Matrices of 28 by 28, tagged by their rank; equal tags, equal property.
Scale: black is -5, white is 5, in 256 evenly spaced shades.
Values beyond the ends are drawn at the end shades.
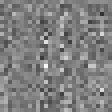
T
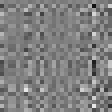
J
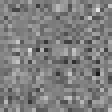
T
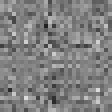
T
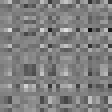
J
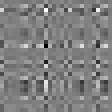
J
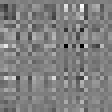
J
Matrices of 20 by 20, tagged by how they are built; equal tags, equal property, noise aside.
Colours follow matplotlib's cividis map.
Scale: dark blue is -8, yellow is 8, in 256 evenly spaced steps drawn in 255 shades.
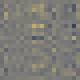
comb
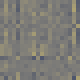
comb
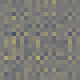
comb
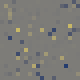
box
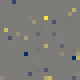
box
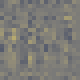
comb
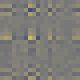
comb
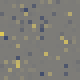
box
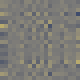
comb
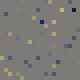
box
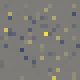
box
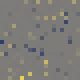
box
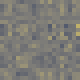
comb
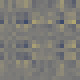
comb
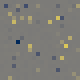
box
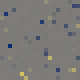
box
